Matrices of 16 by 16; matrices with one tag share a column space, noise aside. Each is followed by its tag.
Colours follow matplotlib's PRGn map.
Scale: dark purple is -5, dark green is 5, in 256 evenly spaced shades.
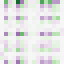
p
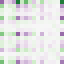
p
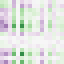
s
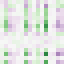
s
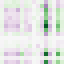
s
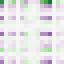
p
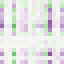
s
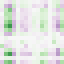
s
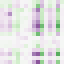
s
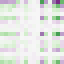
p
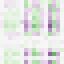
s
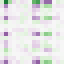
p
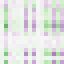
s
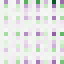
p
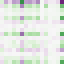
p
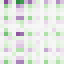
p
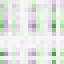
s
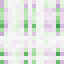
s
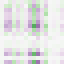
s
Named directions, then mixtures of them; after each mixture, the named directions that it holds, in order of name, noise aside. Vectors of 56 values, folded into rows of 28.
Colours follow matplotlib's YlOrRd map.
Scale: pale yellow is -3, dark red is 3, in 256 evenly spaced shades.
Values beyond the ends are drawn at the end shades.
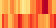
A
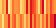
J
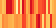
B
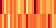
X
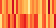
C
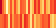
B, J, X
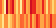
B, J, X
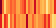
A, X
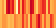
B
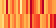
B, J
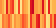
B, C, J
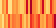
J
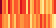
A, J, X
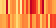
B, J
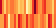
A, X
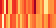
A, J, X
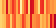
B, J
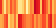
A, X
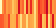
A, C, X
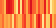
B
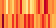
A, B, J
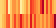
A, J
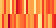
B, C, X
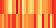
B, C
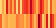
B, C, J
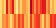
A, B, J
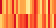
C, X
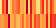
J, X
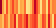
C, X
